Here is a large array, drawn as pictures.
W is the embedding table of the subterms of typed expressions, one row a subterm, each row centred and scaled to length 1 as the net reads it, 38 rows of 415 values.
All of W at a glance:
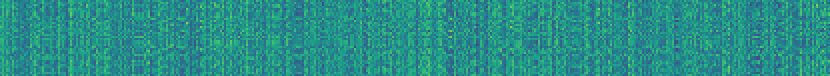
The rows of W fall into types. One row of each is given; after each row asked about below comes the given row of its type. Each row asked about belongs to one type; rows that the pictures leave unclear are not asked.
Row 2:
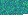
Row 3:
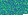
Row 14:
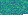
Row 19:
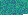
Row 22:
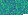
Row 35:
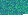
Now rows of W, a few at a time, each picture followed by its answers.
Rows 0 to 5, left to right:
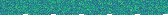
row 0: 35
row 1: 14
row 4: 14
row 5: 35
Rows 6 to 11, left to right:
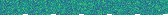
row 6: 2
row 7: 2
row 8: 22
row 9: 3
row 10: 14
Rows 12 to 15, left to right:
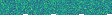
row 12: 22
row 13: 19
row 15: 14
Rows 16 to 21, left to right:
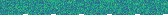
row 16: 35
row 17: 19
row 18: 2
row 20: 22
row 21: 22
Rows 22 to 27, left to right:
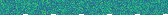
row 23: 3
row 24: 14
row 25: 35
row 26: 35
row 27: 22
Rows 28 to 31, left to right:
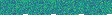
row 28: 19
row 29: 19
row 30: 2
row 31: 35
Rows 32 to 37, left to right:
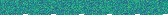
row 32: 2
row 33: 14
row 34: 35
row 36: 19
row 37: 2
